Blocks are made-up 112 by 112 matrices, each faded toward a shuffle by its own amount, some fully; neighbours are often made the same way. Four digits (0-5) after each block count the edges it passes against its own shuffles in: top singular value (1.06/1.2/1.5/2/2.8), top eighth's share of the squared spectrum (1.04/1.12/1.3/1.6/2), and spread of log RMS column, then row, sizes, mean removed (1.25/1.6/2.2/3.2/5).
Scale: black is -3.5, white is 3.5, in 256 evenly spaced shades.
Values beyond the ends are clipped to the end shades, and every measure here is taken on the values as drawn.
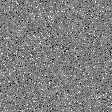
0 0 0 1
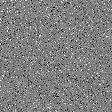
0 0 0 0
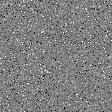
0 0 0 0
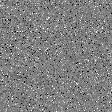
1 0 0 1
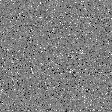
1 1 0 1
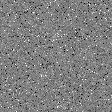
1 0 0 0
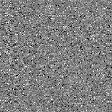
4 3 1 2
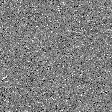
0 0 0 0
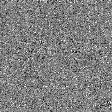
0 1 0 2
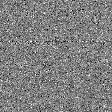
1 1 0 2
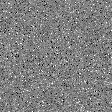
0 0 0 0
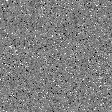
0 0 0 0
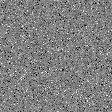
0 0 0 0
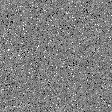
0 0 0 0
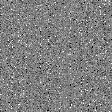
1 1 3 0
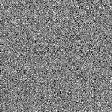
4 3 1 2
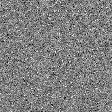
2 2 0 0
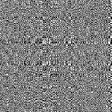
5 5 3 3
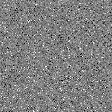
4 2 1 1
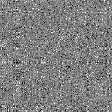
4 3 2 2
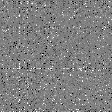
4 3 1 2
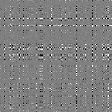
5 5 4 4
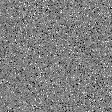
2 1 0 0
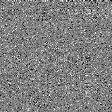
4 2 1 1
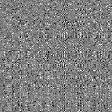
5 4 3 3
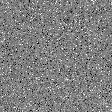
2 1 0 0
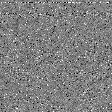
2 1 0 2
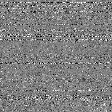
2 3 0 4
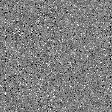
1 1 2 0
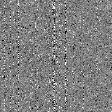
2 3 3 0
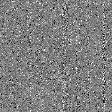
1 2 3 0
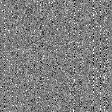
2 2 3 0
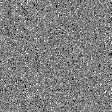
1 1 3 0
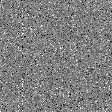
1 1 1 0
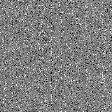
1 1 2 0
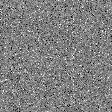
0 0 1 0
